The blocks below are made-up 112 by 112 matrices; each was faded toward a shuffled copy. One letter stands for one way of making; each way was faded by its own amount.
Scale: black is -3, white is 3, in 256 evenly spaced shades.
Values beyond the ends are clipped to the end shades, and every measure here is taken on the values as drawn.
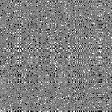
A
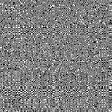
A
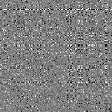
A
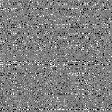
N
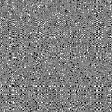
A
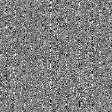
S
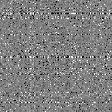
N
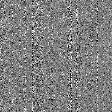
S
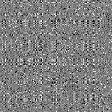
A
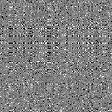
A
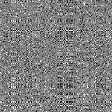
A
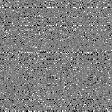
N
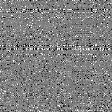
N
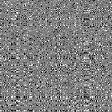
A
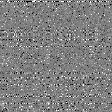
N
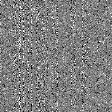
S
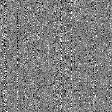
S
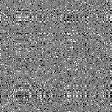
A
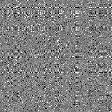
A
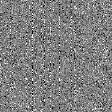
S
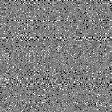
N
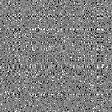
A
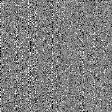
S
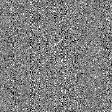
S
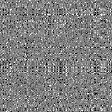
A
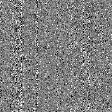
S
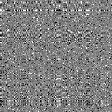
A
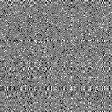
A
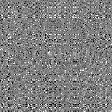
A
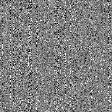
S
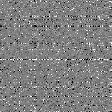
N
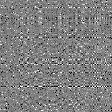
A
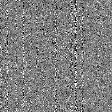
S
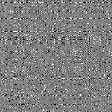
N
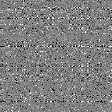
N
